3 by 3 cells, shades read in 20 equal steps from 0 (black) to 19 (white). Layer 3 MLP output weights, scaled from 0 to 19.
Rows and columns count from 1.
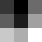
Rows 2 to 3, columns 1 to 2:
7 2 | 15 13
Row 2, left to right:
7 2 12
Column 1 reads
4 7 15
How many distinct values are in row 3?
3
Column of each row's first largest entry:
3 3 3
